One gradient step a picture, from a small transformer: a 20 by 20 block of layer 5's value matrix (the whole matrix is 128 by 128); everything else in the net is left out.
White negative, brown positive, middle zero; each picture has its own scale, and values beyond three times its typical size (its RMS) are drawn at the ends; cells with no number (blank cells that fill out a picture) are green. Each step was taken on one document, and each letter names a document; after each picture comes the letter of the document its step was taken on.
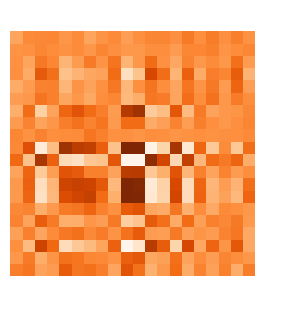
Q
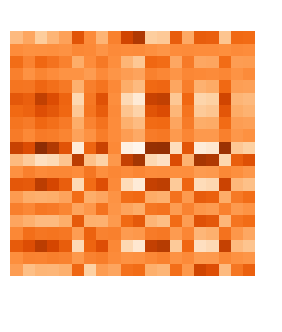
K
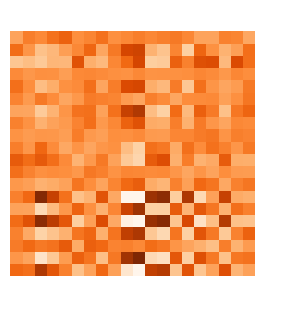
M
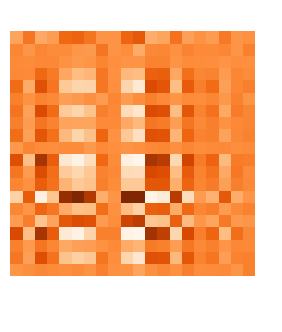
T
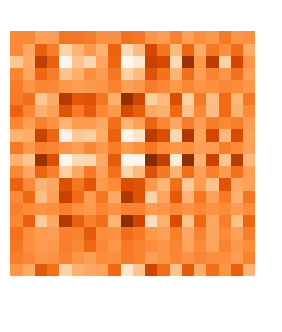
Q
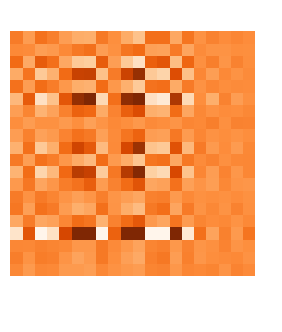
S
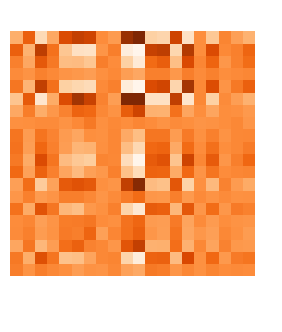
T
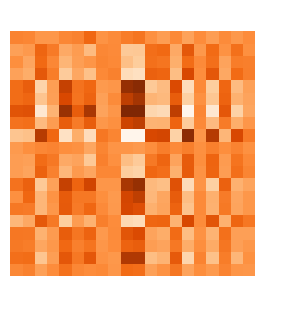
Q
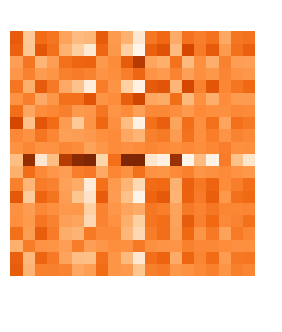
T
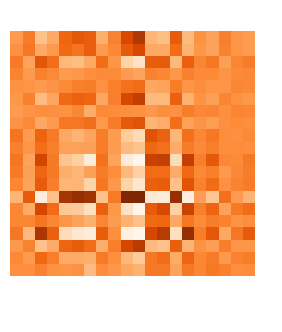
T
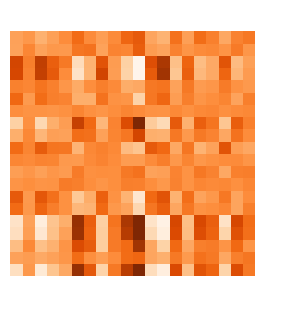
K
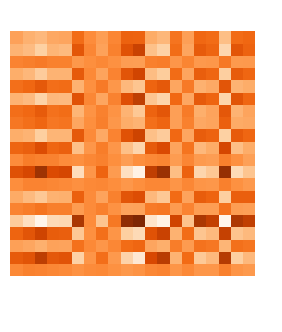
K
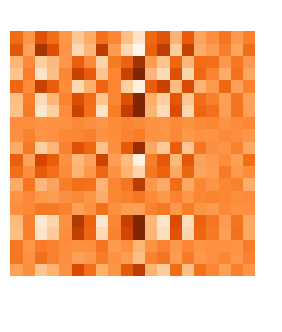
S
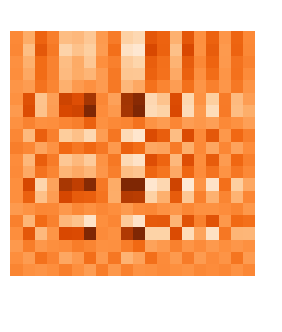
Q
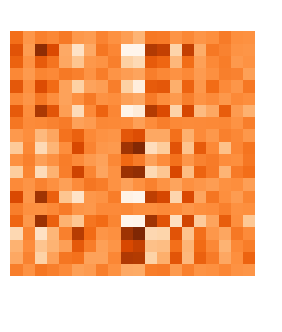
M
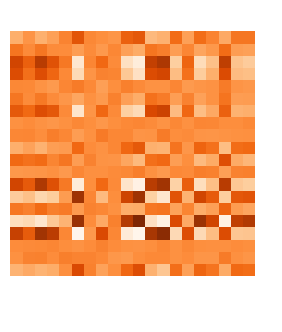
K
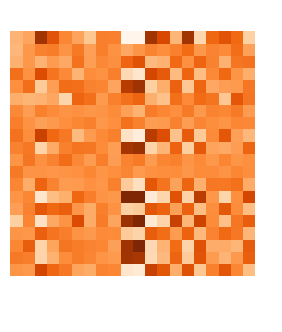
M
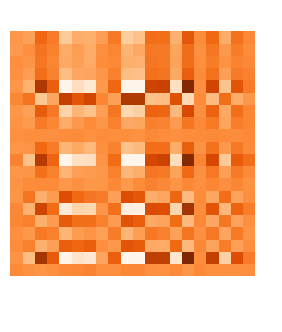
T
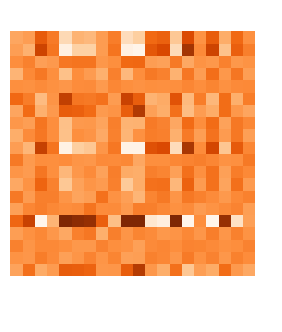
S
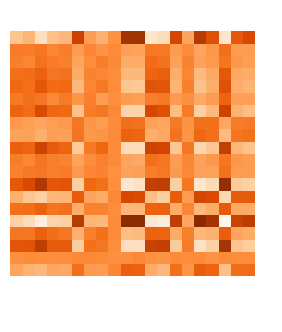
K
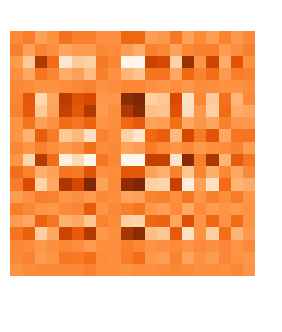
Q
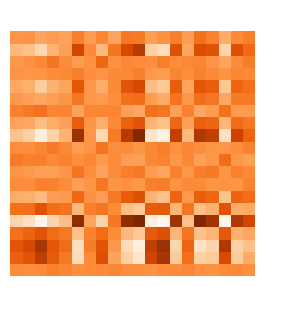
K
